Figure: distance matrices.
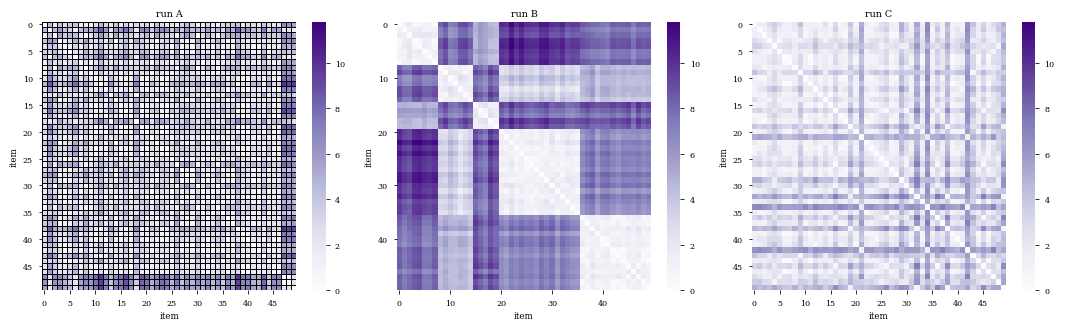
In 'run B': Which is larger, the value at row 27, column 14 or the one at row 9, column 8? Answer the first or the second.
the first
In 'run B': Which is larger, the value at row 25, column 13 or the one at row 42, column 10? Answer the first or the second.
the second
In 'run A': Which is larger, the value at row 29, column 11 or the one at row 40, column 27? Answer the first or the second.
the first
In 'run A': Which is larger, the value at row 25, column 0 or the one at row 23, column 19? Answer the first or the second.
the first
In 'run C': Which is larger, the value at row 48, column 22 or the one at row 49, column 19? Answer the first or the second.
the first
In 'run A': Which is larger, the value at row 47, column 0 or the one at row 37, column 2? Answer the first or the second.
the first
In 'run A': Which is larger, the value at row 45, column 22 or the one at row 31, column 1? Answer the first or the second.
the second
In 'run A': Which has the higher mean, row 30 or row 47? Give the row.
47
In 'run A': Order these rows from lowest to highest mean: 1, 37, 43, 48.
37, 43, 1, 48
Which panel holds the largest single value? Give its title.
run B
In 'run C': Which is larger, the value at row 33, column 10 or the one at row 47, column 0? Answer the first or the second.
the second
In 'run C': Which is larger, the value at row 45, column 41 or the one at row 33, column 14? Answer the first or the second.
the first
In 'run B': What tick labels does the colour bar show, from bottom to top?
0, 2, 4, 6, 8, 10
